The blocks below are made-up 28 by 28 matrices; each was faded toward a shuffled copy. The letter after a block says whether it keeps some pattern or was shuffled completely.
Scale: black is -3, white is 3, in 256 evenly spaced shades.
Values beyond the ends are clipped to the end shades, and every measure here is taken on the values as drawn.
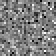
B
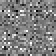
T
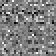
T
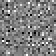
T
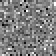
B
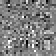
T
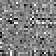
T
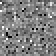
B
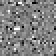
T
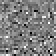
T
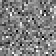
B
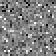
B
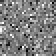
B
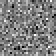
B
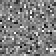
B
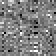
T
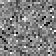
B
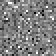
B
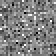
B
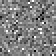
B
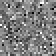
B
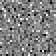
B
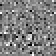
T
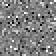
B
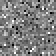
B
